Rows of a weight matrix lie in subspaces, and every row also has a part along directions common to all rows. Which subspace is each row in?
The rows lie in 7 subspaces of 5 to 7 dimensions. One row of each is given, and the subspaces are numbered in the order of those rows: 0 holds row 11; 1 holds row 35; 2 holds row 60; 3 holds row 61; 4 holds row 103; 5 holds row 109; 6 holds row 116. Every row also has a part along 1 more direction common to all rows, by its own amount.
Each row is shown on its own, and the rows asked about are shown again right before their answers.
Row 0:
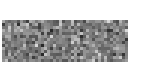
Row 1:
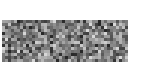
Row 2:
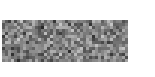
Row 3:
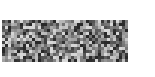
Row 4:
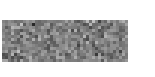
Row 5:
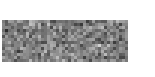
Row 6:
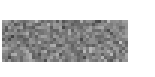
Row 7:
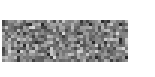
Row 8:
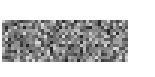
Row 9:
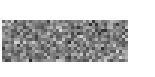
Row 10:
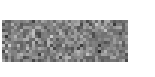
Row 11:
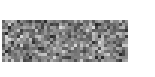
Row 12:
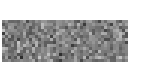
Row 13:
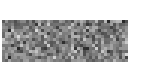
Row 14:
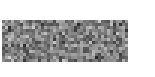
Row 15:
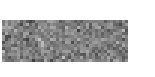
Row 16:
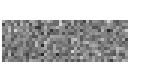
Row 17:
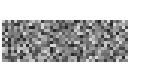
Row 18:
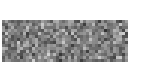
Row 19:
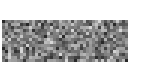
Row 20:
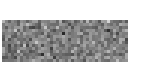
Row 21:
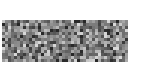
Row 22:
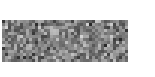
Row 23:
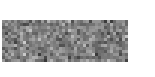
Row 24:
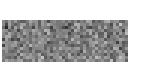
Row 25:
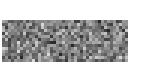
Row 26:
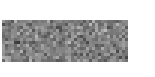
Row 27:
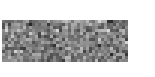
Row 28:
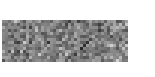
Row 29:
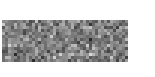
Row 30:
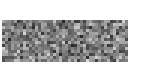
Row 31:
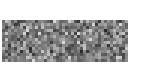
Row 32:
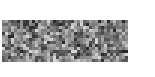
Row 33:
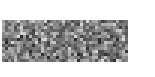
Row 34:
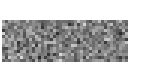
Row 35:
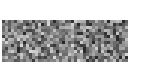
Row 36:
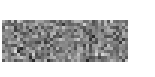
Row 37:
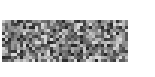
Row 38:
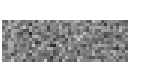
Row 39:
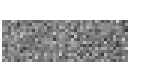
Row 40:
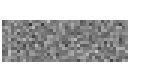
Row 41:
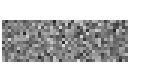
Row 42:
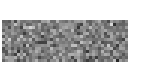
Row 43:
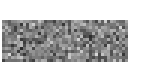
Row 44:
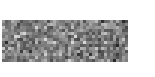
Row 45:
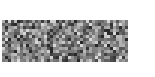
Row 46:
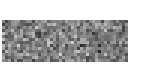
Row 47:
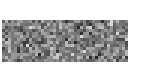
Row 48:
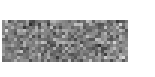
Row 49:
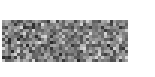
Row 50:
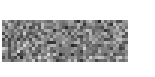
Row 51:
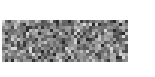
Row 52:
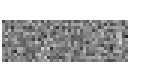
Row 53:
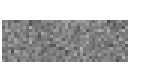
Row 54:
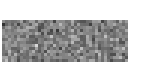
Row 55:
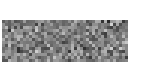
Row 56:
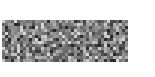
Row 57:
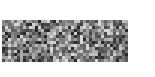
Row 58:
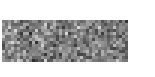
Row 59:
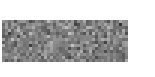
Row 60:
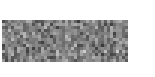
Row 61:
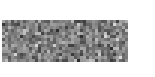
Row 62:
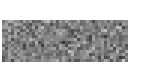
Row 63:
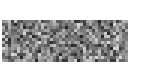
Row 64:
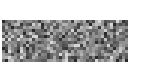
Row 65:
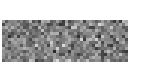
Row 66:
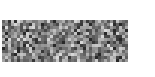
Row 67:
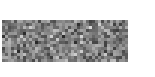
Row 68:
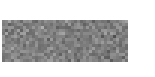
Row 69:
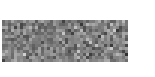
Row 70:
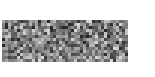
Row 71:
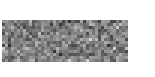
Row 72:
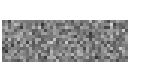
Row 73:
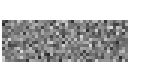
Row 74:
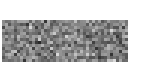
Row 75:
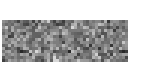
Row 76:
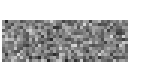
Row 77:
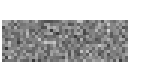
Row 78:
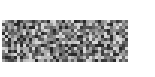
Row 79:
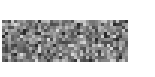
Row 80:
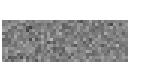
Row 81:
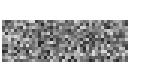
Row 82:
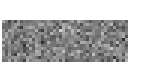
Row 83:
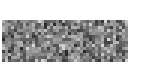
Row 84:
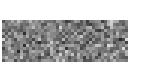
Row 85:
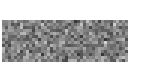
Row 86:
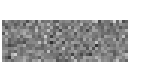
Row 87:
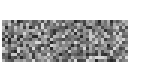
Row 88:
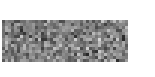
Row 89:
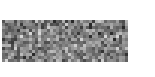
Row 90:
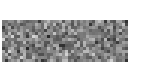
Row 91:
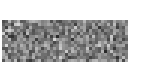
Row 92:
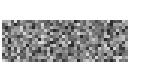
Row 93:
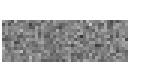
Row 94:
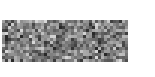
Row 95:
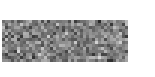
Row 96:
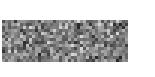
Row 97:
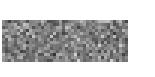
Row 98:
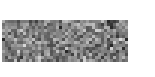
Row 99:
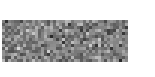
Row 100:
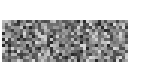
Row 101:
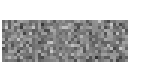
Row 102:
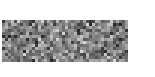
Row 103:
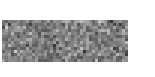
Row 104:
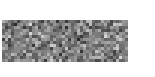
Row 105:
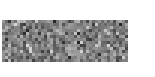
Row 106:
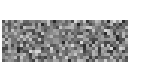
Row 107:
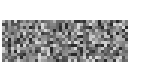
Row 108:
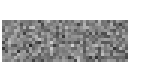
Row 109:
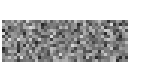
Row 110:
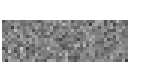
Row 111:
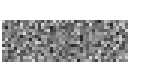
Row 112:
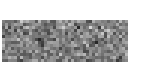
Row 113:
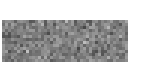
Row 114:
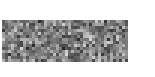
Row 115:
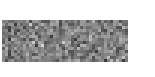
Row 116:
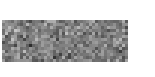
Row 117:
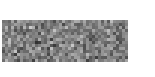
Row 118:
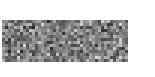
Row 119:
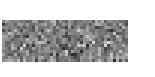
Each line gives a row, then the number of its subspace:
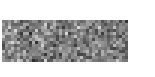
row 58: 6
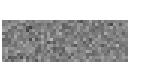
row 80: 5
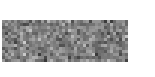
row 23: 2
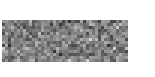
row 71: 1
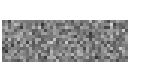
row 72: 6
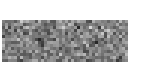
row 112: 6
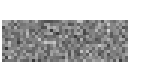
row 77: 5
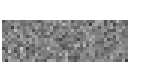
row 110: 2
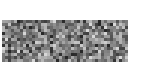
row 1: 0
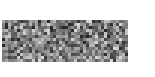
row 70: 6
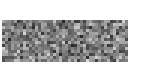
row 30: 1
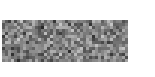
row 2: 3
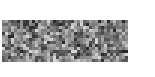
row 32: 1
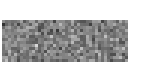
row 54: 3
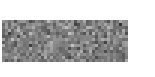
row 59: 6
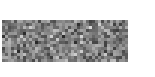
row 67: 6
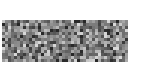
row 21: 3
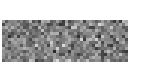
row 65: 1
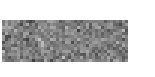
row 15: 6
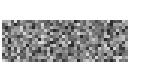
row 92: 0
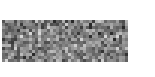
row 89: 6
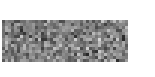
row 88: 0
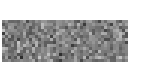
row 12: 5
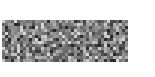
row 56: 0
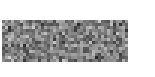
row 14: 0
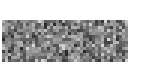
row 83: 2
